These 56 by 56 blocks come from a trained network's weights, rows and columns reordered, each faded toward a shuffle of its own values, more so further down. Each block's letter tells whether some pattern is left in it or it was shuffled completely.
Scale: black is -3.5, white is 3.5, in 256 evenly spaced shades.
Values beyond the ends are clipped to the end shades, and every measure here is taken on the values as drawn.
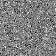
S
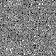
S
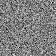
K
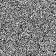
K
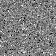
S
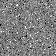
K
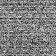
S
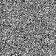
S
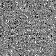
S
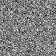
S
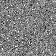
K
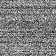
S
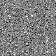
S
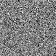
S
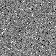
K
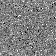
K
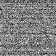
S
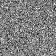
K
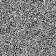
K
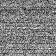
S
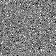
K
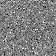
S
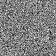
K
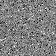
K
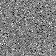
K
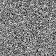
K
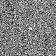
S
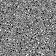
K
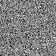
K
